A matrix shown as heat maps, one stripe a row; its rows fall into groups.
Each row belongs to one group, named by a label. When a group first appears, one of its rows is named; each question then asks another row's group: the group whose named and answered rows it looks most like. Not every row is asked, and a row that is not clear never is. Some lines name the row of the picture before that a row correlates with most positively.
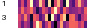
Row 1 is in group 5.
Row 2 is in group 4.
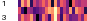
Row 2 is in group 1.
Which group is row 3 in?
4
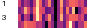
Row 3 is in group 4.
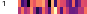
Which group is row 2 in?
4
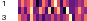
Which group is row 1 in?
4
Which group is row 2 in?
5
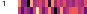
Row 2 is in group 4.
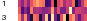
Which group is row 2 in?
1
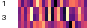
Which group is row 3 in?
5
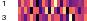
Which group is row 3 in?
1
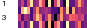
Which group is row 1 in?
5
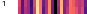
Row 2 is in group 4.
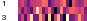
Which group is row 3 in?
5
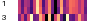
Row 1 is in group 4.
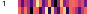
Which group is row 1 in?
4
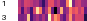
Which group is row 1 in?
1
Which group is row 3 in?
1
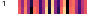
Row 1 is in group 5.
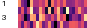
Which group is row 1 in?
1
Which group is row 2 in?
5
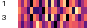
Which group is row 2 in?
1
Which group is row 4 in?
4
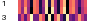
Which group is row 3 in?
5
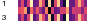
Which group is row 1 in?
5
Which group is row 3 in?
5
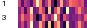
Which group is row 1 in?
4
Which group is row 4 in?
5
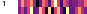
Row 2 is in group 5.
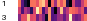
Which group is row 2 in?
4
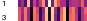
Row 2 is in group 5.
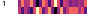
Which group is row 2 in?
4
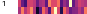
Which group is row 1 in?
1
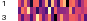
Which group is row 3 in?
4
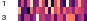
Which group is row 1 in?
5
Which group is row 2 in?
1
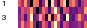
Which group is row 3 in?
5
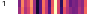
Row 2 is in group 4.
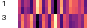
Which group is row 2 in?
4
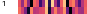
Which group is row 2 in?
1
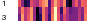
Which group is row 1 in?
1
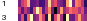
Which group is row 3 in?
5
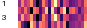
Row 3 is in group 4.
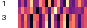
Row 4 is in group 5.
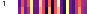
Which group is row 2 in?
5
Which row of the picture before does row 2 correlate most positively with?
1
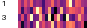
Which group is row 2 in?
4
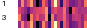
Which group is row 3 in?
1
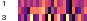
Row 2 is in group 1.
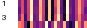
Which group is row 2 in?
5
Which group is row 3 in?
5
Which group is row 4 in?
1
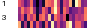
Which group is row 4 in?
1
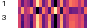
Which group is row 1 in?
4
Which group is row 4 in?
4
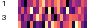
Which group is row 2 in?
5
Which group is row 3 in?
4
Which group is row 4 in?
1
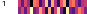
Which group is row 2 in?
5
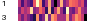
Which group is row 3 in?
1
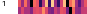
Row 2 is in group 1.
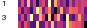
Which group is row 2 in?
4
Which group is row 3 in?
5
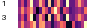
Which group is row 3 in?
5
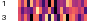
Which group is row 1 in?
1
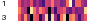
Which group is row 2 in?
1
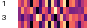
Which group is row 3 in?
4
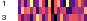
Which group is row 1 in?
5
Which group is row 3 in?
4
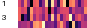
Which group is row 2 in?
1
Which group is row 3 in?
1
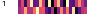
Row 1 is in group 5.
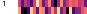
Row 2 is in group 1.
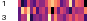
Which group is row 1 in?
1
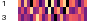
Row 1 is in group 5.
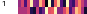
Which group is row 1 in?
5
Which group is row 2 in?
1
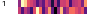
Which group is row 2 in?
4
